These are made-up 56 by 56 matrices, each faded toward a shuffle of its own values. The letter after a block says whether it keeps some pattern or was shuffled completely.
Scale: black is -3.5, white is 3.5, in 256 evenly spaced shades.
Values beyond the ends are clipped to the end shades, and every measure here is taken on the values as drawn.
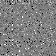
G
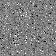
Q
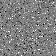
Q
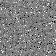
Q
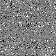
G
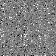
G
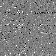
G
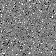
Q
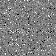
G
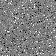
Q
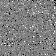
G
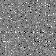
G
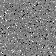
Q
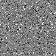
G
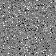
G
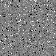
G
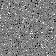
Q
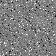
Q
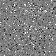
G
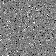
Q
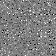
G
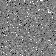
Q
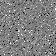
Q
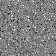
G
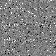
G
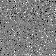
G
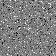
Q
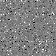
G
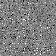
G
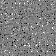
G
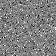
Q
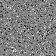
Q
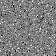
Q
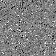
G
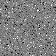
Q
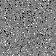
G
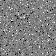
Q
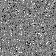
Q
